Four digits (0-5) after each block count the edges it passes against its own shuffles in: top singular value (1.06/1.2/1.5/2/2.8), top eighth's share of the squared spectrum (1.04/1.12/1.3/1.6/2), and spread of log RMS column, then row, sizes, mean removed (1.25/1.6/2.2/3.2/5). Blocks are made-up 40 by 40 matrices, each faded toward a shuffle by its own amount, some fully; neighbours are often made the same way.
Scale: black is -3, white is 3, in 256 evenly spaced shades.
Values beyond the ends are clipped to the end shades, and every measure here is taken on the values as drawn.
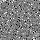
0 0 0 0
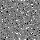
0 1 0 0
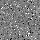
1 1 0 0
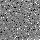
0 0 0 0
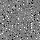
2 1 0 0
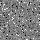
1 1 0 0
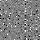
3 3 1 0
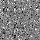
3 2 1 1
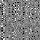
3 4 2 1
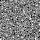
0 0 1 0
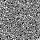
0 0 0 0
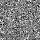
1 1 0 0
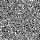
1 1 0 0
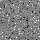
2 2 0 0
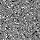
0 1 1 0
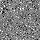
2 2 0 1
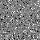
2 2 0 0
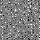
3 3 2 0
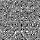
3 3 2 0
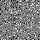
2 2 1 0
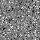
0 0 1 0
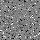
1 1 0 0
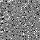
2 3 1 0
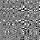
4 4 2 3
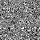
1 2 0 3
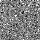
0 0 0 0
